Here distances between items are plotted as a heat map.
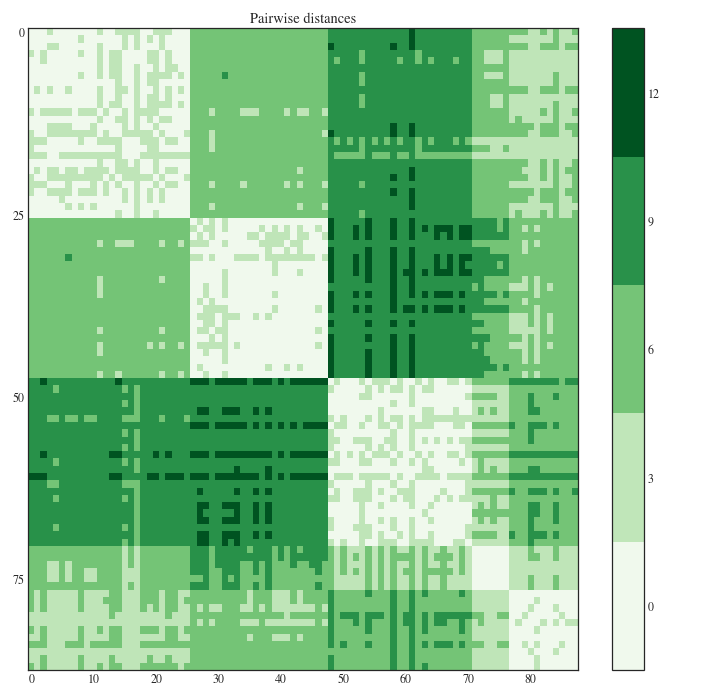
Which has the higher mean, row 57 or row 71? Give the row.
57
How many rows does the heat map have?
88
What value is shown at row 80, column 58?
9
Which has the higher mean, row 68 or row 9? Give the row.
68
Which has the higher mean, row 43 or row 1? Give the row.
43
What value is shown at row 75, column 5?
6
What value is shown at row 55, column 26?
9
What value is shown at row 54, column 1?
9
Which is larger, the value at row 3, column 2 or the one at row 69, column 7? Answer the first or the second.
the second
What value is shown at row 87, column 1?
3
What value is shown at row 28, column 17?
6
